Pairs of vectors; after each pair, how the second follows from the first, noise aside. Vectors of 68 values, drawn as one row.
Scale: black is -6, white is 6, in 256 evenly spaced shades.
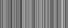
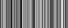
scaled up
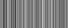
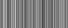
negated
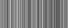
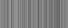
shrunk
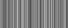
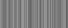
shrunk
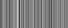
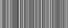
negated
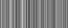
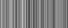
copied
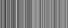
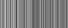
negated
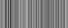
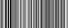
scaled up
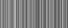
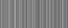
shrunk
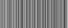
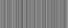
shrunk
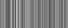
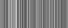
sign-scrambled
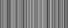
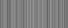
shrunk
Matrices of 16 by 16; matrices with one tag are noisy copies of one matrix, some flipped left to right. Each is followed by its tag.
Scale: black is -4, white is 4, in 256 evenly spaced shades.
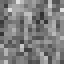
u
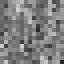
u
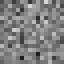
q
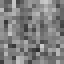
u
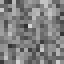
u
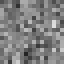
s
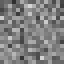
q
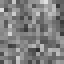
u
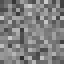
q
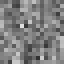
s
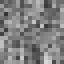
s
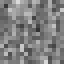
u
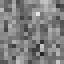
u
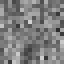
s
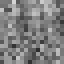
u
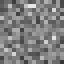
q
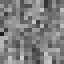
s
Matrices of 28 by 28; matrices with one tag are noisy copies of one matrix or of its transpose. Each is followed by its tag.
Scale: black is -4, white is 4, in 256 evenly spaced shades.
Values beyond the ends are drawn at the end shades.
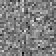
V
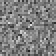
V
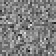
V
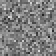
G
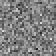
G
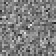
V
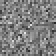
V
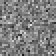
V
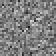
V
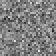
G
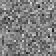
G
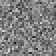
G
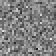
G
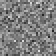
G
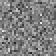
G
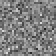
G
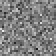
G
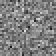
V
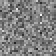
G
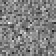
V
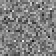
G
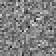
V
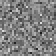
G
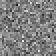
G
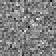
V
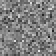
G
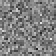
G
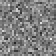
G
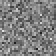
G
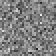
G
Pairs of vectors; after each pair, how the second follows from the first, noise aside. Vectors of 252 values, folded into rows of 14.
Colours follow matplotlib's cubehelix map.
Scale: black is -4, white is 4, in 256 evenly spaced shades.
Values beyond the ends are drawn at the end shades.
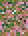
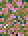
wrapped around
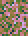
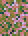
copied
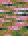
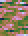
wrapped around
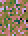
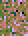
wrapped around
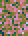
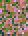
copied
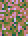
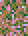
reversed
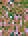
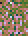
copied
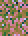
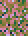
reversed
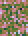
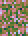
copied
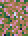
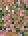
wrapped around
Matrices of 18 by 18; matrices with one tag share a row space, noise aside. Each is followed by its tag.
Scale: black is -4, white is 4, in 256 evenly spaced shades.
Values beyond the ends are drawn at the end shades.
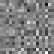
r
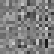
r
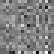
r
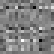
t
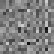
r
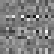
r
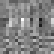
t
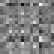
t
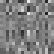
r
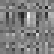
r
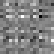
t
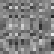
t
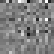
r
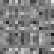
t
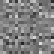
t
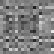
t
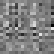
t
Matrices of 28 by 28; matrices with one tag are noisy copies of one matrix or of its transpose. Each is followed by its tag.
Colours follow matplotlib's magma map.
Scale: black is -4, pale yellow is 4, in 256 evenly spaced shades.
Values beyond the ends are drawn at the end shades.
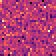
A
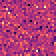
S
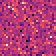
S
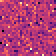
A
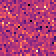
S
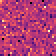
A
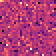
A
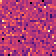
A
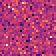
S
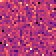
A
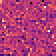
A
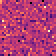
A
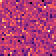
A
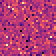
S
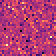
S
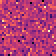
A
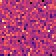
A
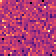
A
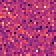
S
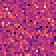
S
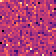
A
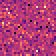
S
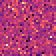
S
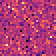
S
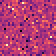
S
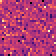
A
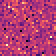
S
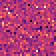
S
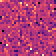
A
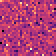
A
